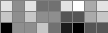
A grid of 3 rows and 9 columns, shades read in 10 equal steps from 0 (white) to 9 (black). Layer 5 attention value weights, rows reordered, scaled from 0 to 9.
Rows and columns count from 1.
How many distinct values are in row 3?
6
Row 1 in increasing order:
0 1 1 1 1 3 4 5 5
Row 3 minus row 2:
7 0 2 -2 1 2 3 3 4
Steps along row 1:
up down up same down down up down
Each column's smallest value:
1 4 1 2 4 1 0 3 1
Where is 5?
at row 1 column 4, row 1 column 5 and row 3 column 5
